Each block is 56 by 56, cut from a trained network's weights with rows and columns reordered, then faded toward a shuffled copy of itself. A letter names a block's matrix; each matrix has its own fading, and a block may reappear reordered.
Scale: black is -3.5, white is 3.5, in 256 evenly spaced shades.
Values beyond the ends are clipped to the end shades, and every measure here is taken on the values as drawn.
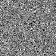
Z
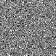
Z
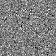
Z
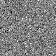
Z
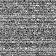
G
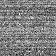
G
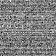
G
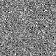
Z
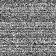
G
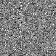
Z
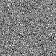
Z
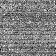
G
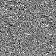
Z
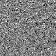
Z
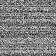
G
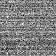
G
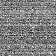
G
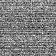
G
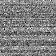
G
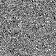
Z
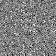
Z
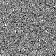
Z
